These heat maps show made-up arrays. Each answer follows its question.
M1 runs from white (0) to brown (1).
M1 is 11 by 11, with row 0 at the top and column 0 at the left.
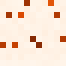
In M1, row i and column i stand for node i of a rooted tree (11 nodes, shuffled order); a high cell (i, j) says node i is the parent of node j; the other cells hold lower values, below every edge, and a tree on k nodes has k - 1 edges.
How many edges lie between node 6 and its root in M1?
1
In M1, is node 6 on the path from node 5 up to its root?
yes
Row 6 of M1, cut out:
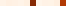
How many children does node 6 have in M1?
2
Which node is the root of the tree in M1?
7
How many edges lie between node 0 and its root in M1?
1
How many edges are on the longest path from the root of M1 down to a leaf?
2
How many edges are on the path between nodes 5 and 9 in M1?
4
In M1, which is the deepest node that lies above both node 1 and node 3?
2
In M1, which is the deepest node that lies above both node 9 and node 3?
2
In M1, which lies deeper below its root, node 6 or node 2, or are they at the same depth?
the same depth
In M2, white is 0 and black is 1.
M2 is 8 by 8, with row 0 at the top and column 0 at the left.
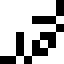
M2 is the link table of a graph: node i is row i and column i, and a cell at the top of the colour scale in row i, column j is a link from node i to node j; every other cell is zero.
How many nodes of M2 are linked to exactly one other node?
3
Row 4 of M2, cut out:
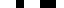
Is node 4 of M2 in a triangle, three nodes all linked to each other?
yes
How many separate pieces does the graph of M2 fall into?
2
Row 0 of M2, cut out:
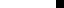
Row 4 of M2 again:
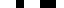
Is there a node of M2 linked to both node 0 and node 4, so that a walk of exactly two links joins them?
no
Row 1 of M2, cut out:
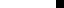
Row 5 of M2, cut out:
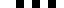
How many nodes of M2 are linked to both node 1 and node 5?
0
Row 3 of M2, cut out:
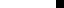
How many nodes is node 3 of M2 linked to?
1
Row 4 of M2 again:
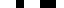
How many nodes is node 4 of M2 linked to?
3
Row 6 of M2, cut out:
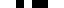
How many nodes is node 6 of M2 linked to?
3
